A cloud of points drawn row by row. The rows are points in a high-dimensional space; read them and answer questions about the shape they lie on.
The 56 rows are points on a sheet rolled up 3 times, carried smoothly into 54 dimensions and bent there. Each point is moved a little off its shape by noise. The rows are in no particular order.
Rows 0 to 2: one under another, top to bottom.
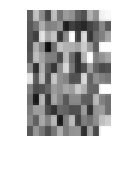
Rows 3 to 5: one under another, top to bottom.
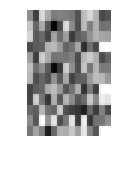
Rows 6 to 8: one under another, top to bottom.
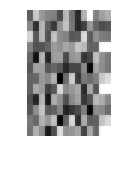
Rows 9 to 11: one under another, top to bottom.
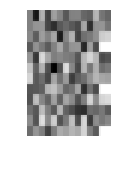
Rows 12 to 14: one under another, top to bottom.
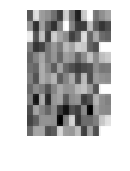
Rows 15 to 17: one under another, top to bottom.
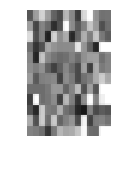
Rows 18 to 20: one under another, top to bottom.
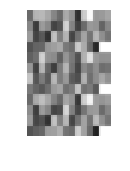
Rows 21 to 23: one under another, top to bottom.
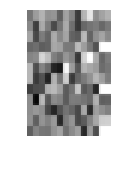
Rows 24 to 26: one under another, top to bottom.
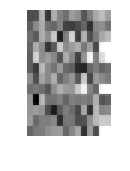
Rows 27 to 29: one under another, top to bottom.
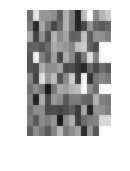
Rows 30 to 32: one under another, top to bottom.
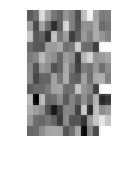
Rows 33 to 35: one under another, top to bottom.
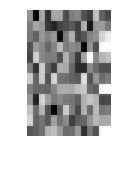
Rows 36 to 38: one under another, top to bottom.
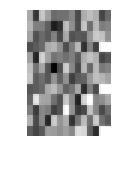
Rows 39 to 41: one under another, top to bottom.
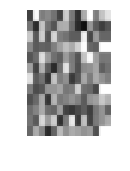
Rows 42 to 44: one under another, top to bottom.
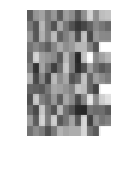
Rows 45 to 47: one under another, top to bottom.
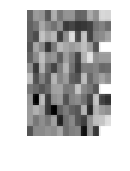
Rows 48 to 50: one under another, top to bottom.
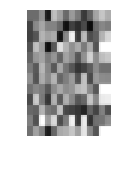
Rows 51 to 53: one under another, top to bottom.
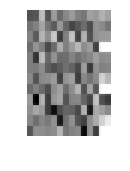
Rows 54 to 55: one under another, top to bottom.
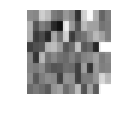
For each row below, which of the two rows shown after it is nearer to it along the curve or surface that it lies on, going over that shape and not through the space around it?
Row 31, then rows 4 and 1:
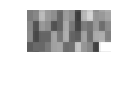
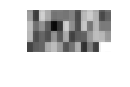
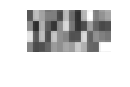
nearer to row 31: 1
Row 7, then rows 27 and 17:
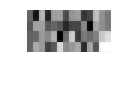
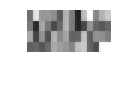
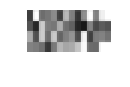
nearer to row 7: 17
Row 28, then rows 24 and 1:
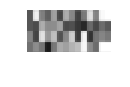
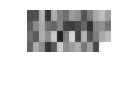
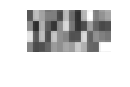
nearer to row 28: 24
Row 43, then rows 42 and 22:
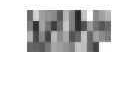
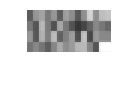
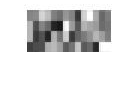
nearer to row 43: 42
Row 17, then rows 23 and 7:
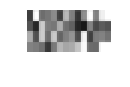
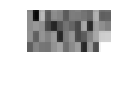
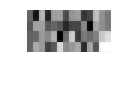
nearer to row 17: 7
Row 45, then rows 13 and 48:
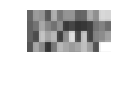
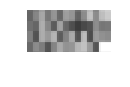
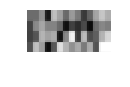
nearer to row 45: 13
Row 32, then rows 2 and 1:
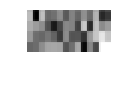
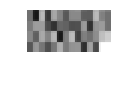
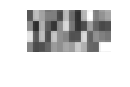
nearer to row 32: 2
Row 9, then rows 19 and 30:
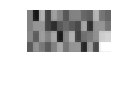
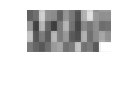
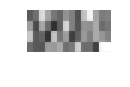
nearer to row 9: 30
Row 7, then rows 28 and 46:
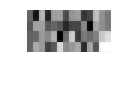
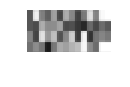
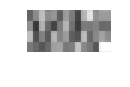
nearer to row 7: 28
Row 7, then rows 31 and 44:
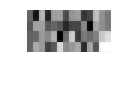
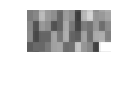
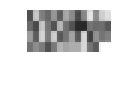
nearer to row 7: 44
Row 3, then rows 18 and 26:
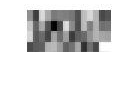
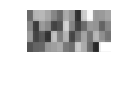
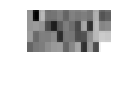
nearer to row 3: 26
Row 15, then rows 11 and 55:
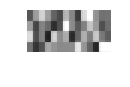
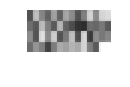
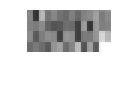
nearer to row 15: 11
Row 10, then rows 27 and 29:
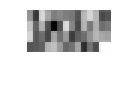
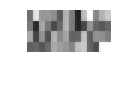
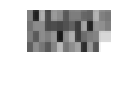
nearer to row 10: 29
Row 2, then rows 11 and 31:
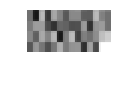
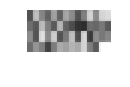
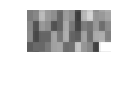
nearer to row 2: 11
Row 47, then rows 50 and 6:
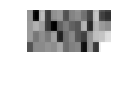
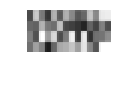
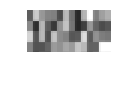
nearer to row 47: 50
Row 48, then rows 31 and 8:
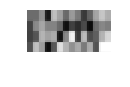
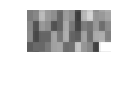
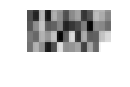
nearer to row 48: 8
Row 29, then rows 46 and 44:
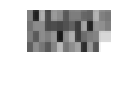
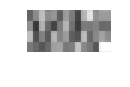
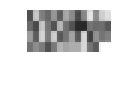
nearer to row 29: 44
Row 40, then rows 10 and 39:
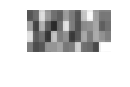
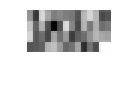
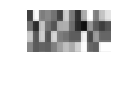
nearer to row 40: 10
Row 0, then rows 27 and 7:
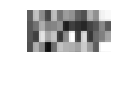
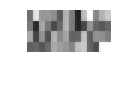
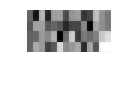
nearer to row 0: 7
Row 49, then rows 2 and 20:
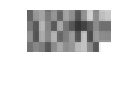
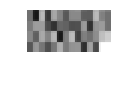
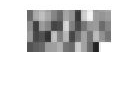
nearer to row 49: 20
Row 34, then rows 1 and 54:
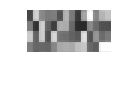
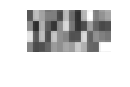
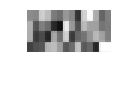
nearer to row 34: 1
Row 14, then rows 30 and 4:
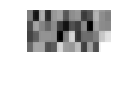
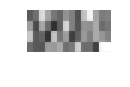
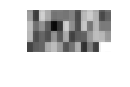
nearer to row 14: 4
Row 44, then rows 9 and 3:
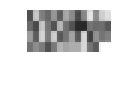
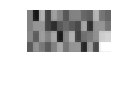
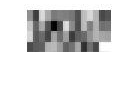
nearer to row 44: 9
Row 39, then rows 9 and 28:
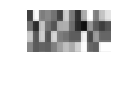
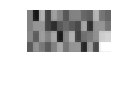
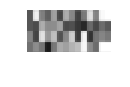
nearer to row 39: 28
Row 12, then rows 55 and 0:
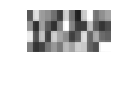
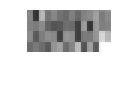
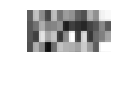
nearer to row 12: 0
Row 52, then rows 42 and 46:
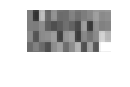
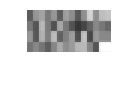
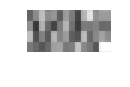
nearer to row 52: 42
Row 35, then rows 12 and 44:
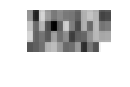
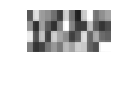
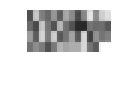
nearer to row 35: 12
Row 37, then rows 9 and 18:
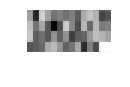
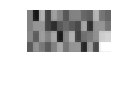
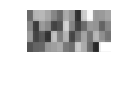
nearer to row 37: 9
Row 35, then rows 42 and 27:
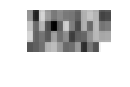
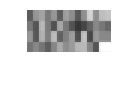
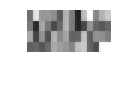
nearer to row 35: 27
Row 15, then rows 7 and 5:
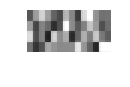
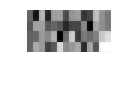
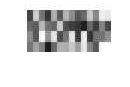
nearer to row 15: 5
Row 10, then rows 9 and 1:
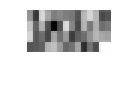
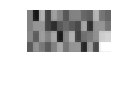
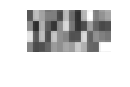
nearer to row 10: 9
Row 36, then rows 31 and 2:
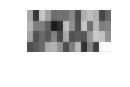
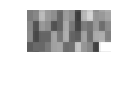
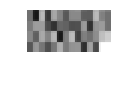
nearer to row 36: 2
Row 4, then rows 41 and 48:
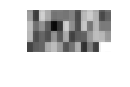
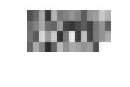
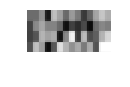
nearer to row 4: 41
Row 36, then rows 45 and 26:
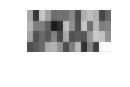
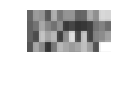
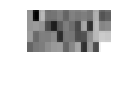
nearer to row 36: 26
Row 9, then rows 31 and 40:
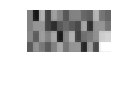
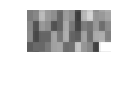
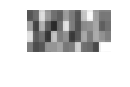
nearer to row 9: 40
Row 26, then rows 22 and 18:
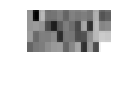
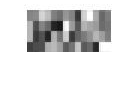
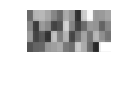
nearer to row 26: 22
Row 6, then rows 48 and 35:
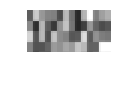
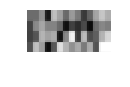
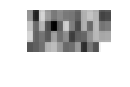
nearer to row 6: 35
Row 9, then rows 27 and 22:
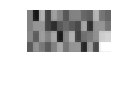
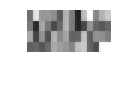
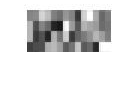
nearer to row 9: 22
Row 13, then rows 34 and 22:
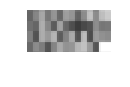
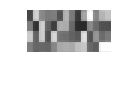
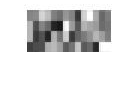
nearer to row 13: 34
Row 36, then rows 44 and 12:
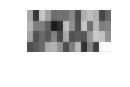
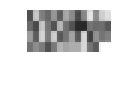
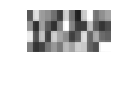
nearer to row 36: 12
